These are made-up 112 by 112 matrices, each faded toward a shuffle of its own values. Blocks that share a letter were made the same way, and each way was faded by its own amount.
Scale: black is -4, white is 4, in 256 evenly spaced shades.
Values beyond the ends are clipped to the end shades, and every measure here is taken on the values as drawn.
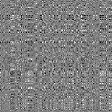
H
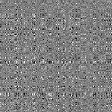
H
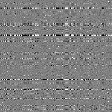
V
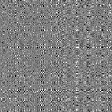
H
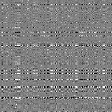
V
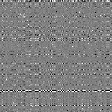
V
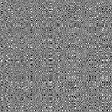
H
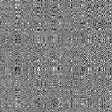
H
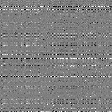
V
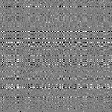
V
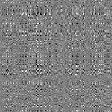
H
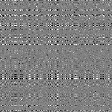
V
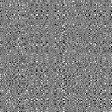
H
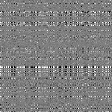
V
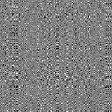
H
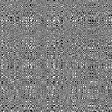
H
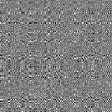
H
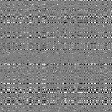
V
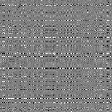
V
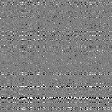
V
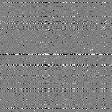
V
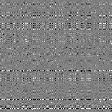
V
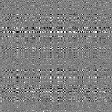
V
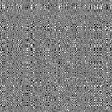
H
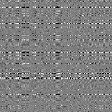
V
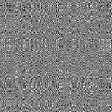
H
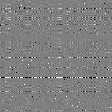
V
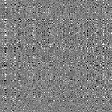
H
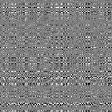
V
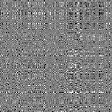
H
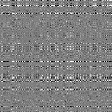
V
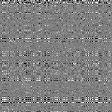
V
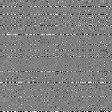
V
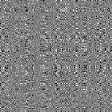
H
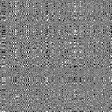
H
